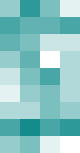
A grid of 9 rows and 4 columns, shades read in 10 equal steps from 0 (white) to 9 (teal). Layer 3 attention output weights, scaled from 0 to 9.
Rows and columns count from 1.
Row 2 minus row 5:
5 1 -1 4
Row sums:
18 26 15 13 17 13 15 31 10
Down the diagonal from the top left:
4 6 2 3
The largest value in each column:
7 9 7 8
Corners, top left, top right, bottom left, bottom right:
4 1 4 0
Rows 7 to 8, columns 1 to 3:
3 3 5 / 7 9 7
